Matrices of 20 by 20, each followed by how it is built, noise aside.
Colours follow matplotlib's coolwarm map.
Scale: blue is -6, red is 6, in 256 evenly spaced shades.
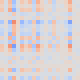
low rank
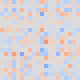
low rank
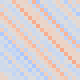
Toeplitz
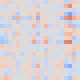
low rank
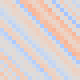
Toeplitz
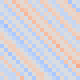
Toeplitz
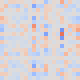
low rank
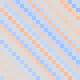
Toeplitz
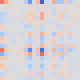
low rank
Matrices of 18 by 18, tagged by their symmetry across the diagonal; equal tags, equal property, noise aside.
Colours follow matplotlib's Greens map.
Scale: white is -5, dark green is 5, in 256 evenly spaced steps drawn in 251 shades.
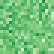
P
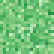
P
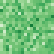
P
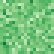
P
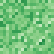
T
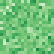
T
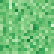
P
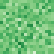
P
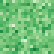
P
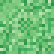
T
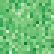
P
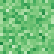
P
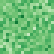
T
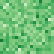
T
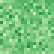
P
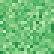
P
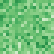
T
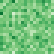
T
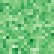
P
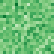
T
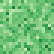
T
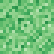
T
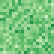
T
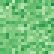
P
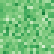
P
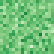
P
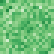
T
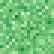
T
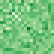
T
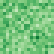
T
